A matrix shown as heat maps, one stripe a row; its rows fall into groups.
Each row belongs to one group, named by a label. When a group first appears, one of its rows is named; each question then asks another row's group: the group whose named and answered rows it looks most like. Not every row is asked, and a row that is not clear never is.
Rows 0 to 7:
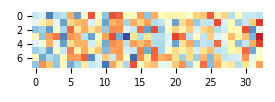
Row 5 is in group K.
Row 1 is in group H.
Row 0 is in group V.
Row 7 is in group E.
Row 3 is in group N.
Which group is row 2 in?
K
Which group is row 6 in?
K
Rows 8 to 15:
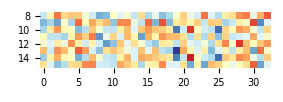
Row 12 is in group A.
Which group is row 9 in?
K
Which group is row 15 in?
K
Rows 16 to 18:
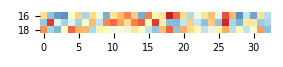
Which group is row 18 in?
A
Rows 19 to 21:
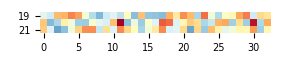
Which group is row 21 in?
K
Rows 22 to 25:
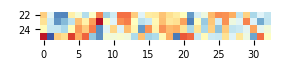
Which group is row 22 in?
V
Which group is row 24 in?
K
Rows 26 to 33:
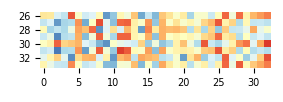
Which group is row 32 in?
H
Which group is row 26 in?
A
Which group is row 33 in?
A
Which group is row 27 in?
V
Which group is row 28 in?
K
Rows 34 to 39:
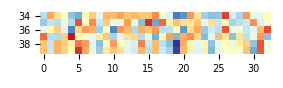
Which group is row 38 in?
N
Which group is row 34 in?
H
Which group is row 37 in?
A
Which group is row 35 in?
K
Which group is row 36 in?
H
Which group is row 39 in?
N
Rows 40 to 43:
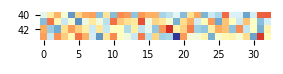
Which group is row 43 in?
N
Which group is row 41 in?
E
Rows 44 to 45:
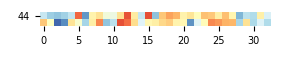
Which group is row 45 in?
V
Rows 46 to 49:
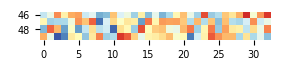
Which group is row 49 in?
V
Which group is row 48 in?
E
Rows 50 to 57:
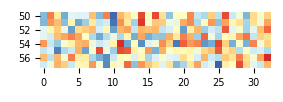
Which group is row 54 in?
A
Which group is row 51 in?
E
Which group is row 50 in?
E
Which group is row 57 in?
H
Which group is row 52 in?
H
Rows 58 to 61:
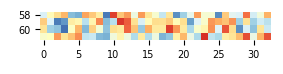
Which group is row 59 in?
V
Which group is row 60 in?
V
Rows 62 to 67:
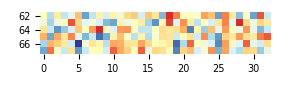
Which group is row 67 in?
E
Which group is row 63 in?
A
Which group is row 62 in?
V
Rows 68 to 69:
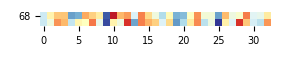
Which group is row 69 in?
H
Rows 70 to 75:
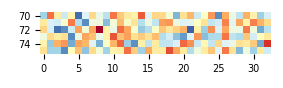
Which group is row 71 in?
A
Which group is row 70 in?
E
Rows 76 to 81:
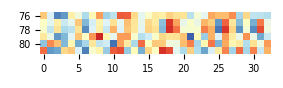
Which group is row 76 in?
V
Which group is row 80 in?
E
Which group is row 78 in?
V
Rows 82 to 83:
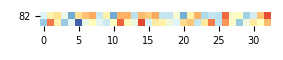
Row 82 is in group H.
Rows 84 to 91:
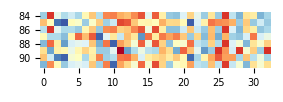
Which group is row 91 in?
E
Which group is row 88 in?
E
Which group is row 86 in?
E
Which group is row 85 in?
V
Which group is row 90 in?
V
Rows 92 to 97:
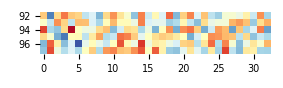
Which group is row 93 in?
N
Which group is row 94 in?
A
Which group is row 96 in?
E
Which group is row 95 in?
V
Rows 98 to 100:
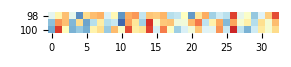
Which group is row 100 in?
E
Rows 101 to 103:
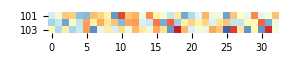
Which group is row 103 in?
V
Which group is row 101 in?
H
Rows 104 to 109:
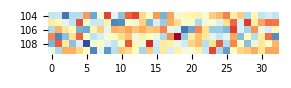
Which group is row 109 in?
N
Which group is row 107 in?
A
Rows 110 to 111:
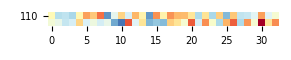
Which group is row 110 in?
K
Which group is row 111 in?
A
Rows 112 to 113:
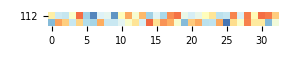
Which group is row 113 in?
E
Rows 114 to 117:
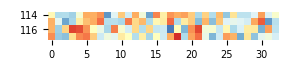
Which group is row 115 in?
K
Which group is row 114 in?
K
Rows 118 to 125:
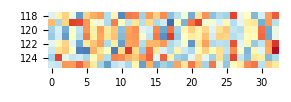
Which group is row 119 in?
N
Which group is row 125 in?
N
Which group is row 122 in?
H
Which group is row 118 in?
H
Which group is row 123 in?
H
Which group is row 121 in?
K
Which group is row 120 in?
K
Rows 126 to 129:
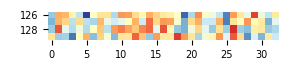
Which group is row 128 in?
E
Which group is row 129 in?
V
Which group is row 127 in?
E
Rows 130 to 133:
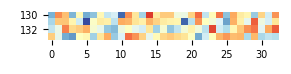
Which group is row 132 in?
N
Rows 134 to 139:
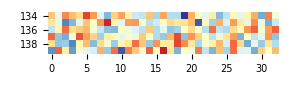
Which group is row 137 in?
A
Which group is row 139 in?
E
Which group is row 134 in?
N
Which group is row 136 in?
N
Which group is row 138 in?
V
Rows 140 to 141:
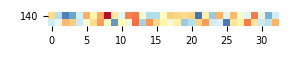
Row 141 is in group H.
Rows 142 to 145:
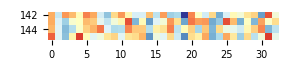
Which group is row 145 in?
A
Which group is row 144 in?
K
